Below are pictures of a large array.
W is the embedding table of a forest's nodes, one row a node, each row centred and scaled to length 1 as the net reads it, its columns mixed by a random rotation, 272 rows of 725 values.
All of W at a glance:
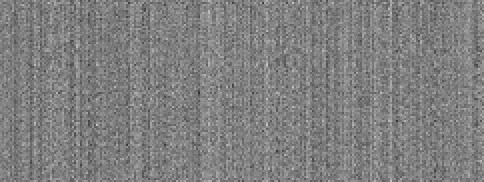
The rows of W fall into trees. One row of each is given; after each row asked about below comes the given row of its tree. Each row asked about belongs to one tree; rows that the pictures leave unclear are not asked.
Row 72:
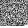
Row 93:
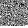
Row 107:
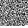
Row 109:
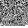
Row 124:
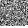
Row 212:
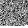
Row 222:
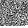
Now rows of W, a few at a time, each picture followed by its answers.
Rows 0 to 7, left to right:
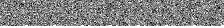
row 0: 93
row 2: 124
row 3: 222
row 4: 222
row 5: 222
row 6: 124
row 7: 124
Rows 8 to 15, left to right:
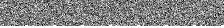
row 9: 124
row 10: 72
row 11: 109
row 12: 109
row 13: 72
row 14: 72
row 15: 107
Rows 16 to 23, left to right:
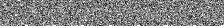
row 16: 109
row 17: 124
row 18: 124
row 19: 93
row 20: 93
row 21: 72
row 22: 93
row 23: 72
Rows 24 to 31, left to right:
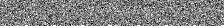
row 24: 124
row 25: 93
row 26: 124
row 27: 72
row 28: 93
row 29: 72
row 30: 124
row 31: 93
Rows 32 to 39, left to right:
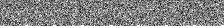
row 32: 72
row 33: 72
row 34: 222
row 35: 93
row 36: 72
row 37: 124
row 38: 124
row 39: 109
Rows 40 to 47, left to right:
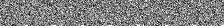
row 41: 93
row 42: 107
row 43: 72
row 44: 109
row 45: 93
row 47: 109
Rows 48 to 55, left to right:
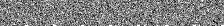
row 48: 72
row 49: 109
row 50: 107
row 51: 222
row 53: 222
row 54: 72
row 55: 93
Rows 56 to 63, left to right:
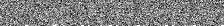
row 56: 93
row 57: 72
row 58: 212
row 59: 222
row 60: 222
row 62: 222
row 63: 93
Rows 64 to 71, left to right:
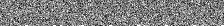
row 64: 93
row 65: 124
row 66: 222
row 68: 109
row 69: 109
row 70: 93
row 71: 212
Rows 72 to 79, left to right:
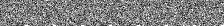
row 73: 109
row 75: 72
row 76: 72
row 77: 72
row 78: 124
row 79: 72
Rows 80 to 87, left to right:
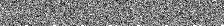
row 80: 93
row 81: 222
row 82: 212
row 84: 109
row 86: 212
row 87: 109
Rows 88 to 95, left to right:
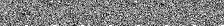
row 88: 107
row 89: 93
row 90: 212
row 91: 107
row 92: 93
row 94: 109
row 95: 93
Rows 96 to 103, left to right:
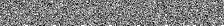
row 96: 93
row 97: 93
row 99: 212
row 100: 93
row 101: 222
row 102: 124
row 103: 222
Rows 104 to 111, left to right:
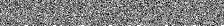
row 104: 72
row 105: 222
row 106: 222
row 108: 124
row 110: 222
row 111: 93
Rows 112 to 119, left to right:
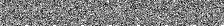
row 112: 212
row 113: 212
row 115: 93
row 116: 124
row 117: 222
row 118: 93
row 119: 72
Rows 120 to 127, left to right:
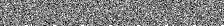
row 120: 222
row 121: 93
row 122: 72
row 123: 93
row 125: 72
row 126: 222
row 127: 124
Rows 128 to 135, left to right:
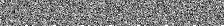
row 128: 212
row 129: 222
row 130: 222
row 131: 222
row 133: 222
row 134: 107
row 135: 93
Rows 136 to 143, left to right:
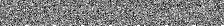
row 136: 124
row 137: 109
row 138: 212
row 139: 212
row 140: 212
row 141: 222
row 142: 72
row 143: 124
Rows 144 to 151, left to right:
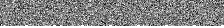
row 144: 124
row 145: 124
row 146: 222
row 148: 93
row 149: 93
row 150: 124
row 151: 93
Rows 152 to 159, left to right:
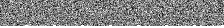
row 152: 72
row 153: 109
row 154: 124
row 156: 124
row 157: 107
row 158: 124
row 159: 222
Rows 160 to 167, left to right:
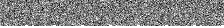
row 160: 212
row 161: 222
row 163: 109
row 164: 109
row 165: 93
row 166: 72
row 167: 222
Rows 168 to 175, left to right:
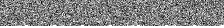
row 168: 124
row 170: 72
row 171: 222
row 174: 212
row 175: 72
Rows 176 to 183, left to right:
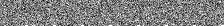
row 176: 222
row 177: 109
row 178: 93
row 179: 222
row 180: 72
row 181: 72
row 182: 72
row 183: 93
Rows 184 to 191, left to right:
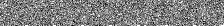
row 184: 93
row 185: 124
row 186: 93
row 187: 93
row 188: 93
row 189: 222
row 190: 124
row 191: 72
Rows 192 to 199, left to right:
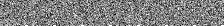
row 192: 212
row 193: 107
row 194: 222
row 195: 109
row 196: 222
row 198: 124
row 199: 124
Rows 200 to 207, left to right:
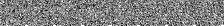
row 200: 212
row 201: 212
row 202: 124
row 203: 72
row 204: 124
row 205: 222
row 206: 222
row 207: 222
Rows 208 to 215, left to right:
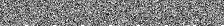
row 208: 109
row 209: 107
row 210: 93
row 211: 107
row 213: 124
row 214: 124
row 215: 93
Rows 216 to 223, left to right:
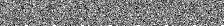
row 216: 124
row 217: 124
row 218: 124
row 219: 222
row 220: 222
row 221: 72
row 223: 124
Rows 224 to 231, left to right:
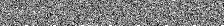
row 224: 93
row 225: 107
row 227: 109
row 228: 93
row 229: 72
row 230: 107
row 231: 124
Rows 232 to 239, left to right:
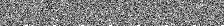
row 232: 72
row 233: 124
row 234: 93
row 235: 72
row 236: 222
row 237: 222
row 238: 72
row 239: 93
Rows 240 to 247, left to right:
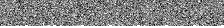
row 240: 124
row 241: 124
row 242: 222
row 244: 212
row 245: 124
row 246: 212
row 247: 212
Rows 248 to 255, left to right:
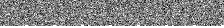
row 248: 93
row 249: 72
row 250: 109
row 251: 222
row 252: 72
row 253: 222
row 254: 222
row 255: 124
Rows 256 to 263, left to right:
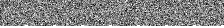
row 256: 72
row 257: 72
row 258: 93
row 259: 72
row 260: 124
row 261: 93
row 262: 72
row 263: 124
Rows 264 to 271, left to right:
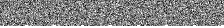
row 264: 72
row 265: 72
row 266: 124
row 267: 222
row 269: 222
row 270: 124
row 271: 93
